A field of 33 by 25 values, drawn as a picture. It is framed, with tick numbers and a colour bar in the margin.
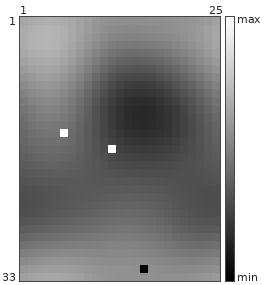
Three lone cells stand out: two far higher and one far lower than their neighbours. On average the colour sits 40% of the way up the scale. The ninth with the highest average is the top left.
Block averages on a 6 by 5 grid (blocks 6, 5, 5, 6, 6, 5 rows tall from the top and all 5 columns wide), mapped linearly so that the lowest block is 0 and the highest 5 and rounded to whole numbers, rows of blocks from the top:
54334 | 43112 | 32001 | 22111 | 22221 | 44433
